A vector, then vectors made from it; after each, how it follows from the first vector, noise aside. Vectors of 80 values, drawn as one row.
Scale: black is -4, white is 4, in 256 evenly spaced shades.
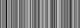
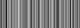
sign-scrambled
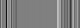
partly zeroed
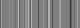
partly zeroed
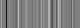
partly zeroed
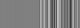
partly zeroed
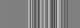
partly zeroed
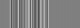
partly zeroed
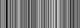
sign-scrambled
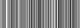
sign-scrambled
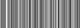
sign-scrambled
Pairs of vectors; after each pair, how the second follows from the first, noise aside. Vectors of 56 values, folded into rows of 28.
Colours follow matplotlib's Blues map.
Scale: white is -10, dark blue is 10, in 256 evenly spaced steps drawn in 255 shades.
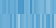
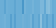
partly zeroed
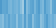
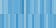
negated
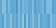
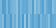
negated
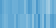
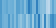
scaled up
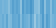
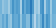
scaled up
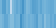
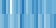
scaled up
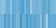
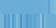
partly zeroed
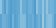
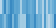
scaled up
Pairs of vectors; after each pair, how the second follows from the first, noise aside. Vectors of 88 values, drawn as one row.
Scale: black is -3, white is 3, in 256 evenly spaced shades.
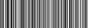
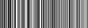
shuffled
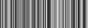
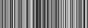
shuffled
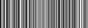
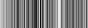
shuffled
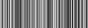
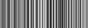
shuffled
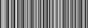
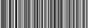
negated
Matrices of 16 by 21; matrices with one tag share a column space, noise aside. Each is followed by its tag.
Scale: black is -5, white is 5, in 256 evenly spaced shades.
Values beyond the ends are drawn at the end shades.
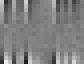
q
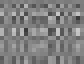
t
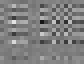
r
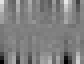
q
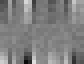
q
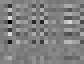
r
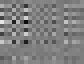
r
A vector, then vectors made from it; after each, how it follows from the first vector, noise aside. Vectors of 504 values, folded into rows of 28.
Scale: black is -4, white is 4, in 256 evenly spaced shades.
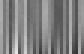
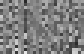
sign-scrambled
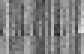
wrapped around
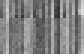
wrapped around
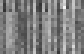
wrapped around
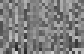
sign-scrambled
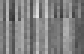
wrapped around
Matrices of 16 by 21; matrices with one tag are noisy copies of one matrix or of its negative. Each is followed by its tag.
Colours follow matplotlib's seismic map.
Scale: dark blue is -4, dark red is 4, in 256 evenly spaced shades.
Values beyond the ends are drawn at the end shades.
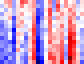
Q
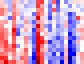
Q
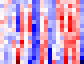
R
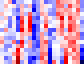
R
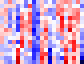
R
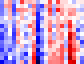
Q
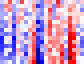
Q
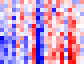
Q
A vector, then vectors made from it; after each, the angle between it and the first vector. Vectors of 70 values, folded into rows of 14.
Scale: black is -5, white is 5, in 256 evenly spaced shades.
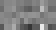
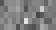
partly aligned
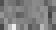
partly aligned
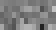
nearly opposite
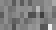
partly opposed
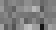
nearly opposite
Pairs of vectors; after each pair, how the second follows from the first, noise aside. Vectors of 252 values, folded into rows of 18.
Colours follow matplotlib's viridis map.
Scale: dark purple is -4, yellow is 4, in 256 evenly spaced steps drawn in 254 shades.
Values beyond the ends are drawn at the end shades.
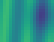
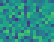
shuffled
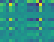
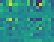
sign-scrambled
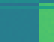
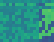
sign-scrambled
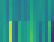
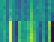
scaled up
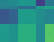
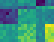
scaled up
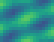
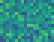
shuffled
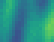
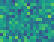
shuffled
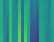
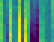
scaled up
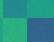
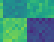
scaled up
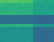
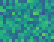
shuffled
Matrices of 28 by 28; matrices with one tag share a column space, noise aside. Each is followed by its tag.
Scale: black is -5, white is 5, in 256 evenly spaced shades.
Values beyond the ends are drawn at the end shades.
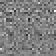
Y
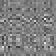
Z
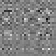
Y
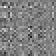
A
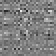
Y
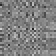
A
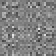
A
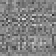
Z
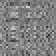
A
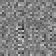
A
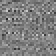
Y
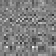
Z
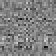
Z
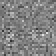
A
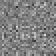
A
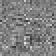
Z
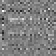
Y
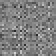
A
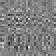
Z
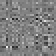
Z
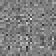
Z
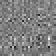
Z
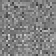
A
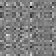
A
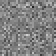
A
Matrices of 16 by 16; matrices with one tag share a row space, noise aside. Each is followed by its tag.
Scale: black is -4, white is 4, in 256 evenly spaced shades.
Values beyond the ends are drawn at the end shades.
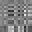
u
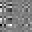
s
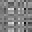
u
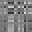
u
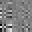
s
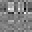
u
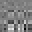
u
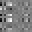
s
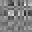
u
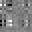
s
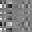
s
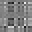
u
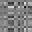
u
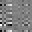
s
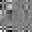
s
